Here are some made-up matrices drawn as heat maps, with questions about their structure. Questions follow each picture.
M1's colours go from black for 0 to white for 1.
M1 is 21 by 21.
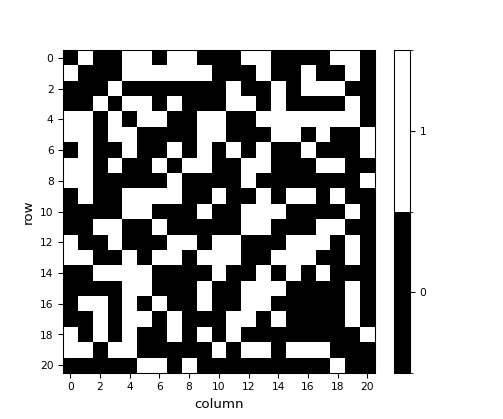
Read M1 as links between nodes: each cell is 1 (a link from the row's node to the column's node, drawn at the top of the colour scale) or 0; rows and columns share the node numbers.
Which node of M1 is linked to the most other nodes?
node 4
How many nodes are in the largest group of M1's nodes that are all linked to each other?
6
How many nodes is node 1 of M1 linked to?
10
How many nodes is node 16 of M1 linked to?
8
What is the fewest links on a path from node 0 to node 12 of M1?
1
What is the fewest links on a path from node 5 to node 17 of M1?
1
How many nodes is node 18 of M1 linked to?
7
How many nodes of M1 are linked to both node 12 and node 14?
4
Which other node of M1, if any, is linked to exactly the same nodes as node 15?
node 10
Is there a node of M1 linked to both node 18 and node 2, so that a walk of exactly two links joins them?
yes
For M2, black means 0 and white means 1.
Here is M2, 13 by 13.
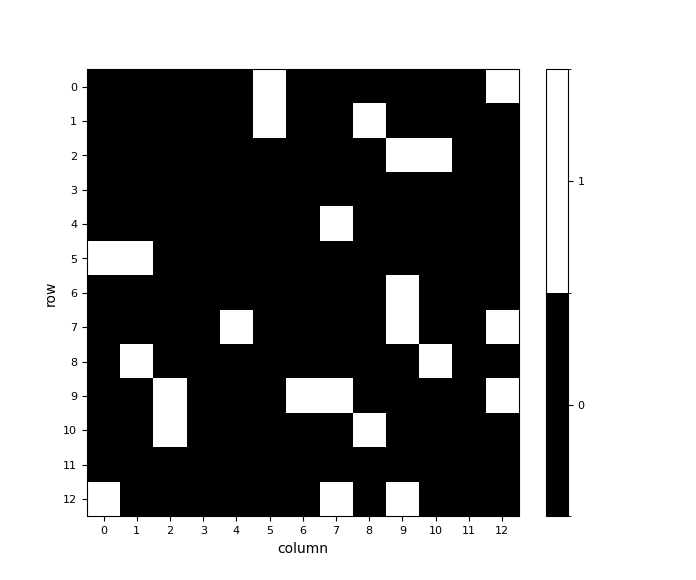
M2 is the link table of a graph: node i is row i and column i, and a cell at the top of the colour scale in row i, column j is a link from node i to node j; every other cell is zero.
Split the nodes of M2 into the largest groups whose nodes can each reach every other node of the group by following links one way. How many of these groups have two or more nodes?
1
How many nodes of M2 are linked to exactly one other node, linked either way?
2
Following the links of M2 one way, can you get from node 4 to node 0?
yes
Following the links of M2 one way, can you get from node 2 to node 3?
no
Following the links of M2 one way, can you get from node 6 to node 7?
yes
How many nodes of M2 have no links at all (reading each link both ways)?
2
